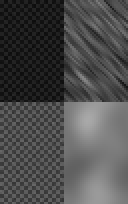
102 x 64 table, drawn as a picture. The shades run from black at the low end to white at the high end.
The table splits into 2 rows of 2 panels. Panel 1,1: very low, checkered, faint in contrast. Panel 1,2: low, slanting down to the right. Panel 2,1: low, checkered. Panel 2,2: middling, smooth.
